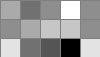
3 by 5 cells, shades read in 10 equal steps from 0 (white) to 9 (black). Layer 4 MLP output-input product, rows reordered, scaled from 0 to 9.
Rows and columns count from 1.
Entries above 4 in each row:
1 0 3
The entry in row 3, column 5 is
1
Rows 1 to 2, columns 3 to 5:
4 0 4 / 2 2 4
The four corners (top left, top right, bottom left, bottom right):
3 4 1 1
